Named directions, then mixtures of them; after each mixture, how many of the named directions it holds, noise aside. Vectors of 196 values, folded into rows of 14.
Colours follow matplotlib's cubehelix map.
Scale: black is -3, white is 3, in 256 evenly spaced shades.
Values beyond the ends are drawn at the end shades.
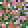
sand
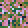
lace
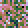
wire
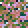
one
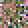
two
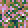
three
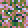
two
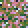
one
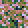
two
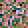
one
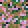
one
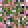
three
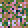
one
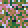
three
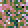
one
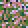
one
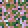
two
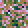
two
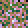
three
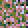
three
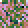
one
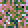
one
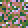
one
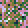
three
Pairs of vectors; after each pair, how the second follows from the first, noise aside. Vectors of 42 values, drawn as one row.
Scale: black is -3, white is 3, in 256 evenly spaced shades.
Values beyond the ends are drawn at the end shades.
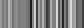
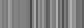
shrunk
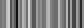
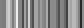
sign-scrambled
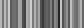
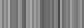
shrunk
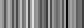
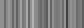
shrunk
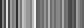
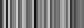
sign-scrambled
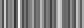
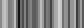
sign-scrambled
